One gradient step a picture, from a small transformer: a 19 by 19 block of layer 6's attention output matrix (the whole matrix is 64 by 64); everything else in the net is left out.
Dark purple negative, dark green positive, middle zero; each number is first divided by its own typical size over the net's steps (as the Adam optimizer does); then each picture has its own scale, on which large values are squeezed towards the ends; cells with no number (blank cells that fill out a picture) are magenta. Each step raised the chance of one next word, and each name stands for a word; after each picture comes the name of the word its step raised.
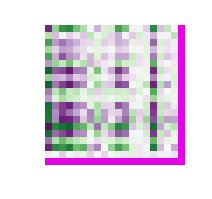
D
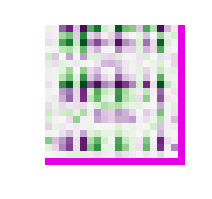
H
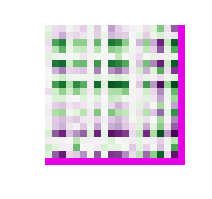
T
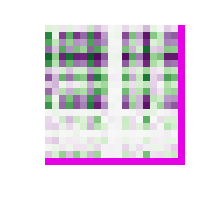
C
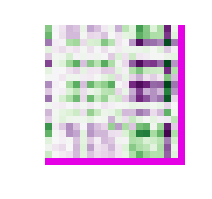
T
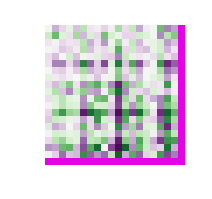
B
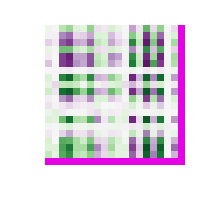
C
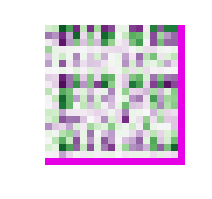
H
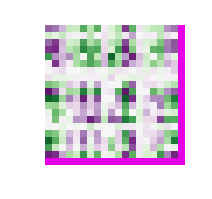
B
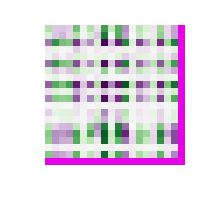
T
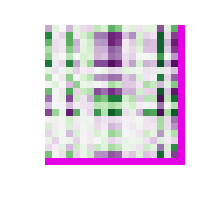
B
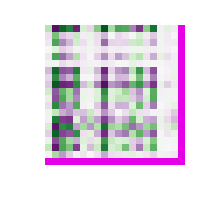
D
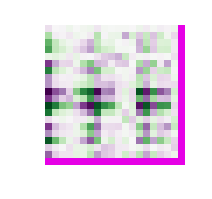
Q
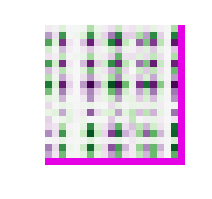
T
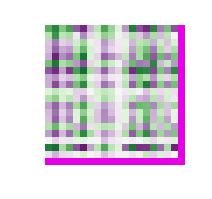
D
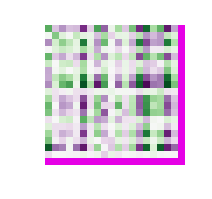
H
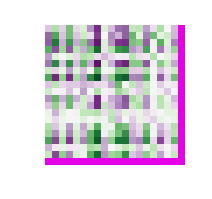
C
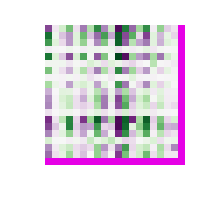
H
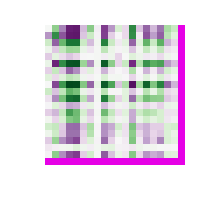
T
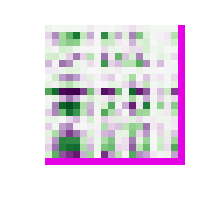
Q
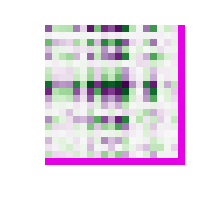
H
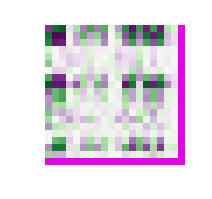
H
